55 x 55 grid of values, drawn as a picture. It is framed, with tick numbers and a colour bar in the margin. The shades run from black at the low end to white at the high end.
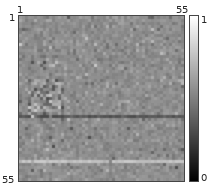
Odd lines: rows 34 and 49. Roughest part: middle left. Slope: none. Histogram: heavy tails on both sides. Odd patch: rougher, in the middle left.
